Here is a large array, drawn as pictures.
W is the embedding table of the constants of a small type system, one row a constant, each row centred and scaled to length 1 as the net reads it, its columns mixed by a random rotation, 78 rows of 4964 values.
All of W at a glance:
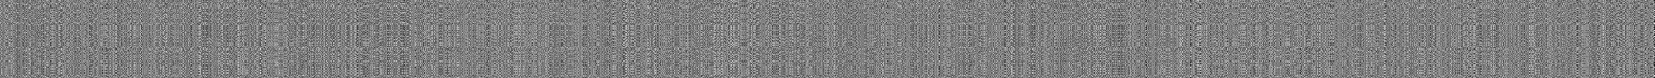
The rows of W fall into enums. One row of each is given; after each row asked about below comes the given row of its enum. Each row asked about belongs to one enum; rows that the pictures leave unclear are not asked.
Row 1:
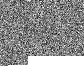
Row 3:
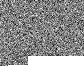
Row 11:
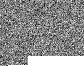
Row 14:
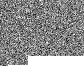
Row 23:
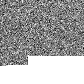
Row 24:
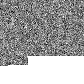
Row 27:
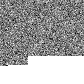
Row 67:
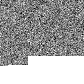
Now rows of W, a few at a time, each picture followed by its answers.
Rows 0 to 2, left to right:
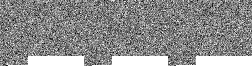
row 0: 27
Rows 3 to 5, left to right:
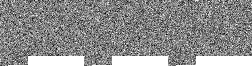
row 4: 67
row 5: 1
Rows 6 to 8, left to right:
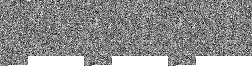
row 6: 1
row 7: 24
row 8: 24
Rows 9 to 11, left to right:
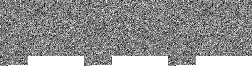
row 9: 11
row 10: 23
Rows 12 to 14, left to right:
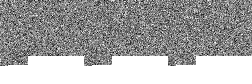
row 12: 3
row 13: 1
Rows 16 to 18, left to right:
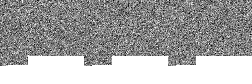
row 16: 23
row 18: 67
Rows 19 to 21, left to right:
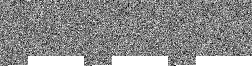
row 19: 1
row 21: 27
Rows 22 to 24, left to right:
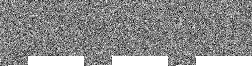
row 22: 3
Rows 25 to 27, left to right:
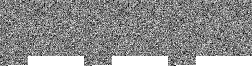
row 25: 11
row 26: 11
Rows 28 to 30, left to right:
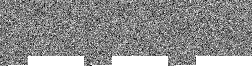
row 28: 11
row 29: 27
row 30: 23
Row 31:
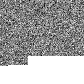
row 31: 11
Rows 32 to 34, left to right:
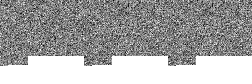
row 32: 67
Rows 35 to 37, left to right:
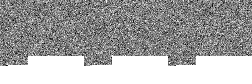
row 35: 27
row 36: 23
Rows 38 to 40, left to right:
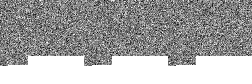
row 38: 14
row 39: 1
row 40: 11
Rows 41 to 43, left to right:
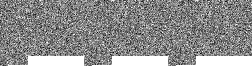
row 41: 14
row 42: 1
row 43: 1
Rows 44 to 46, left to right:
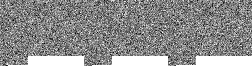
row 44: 27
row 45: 1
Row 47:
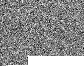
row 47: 23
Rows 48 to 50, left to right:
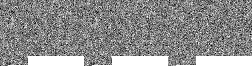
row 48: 24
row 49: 24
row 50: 67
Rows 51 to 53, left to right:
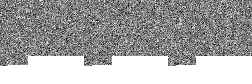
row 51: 14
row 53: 24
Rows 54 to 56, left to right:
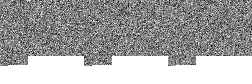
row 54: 1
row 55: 11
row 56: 67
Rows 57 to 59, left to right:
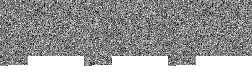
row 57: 11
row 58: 24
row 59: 11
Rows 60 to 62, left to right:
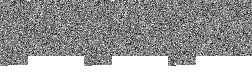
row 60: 1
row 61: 1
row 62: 27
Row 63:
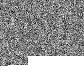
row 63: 24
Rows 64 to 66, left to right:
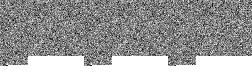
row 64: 27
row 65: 27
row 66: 11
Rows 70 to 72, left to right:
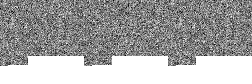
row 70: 24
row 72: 24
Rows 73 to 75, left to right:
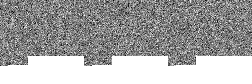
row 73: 24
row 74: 11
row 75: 23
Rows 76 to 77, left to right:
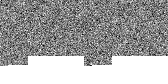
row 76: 67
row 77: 27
